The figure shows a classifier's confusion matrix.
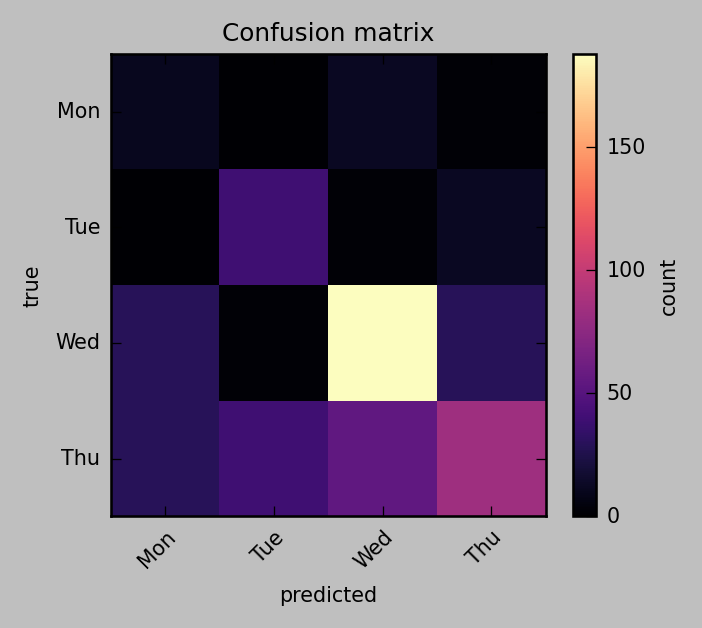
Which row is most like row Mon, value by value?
Tue
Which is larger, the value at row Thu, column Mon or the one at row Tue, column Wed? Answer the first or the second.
the first
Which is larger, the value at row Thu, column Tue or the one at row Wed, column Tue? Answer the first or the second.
the first
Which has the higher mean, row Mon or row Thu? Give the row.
Thu
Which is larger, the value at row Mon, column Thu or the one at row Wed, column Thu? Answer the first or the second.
the second
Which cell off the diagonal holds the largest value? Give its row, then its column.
Thu, Wed
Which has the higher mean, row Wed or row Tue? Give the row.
Wed
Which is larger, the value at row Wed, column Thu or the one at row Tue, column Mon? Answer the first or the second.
the first
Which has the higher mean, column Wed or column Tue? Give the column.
Wed
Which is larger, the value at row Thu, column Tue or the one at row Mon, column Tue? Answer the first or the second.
the first
